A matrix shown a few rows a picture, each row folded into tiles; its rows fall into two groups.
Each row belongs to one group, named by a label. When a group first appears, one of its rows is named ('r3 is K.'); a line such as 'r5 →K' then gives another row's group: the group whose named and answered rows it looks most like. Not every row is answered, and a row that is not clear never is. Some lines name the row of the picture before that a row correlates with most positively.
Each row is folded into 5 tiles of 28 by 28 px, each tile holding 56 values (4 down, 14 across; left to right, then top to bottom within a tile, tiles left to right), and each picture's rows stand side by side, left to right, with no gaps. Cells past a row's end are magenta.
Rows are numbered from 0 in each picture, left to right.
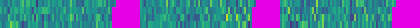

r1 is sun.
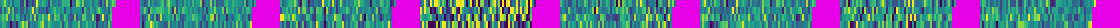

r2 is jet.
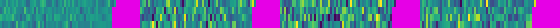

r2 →sun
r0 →jet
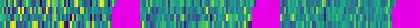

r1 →sun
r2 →jet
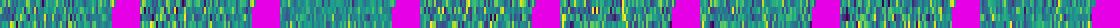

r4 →sun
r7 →jet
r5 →sun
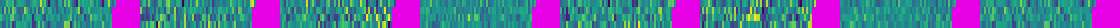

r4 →jet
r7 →jet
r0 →jet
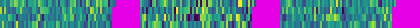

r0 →sun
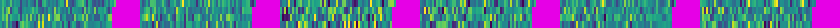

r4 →jet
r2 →jet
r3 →jet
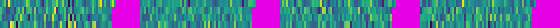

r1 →jet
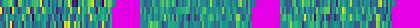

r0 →jet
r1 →sun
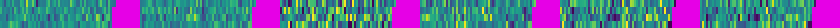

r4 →sun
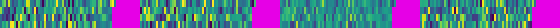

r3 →sun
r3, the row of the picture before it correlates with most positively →4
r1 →jet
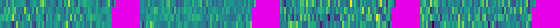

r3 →sun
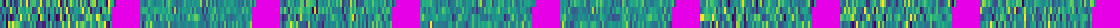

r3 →jet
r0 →sun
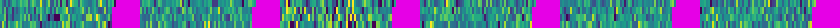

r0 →sun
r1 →jet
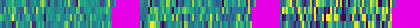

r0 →jet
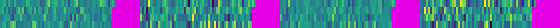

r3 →jet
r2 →jet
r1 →jet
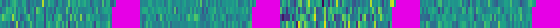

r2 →jet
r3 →jet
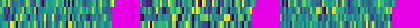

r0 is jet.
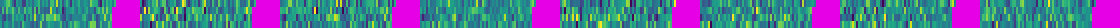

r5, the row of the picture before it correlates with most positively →1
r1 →jet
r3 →jet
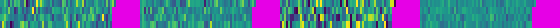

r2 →sun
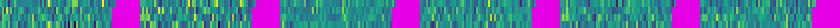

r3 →jet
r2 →sun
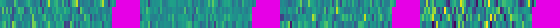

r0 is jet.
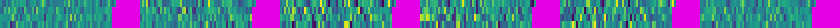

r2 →jet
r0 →jet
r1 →jet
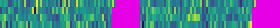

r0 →sun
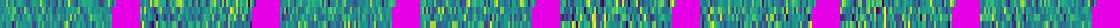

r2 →jet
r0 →jet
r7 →jet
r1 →sun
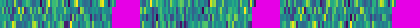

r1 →sun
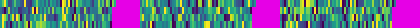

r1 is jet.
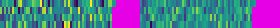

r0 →jet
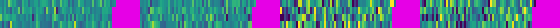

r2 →jet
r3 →sun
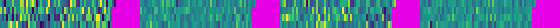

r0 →sun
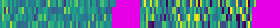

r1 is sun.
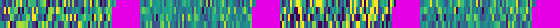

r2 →sun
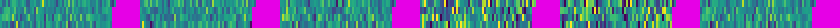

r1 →sun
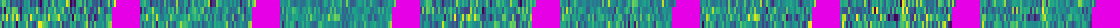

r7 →sun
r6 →sun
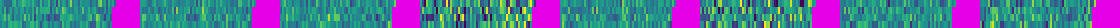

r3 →sun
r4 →sun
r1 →sun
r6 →jet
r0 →sun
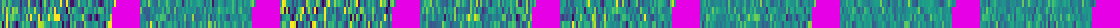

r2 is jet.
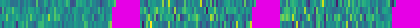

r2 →jet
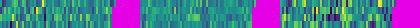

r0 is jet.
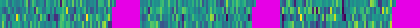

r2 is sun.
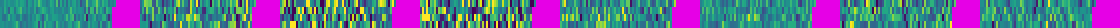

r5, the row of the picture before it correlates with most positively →2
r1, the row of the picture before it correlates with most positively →2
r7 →jet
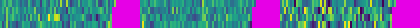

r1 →sun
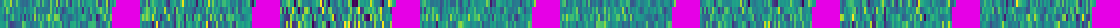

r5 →jet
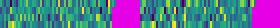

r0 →sun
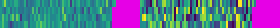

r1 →sun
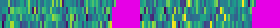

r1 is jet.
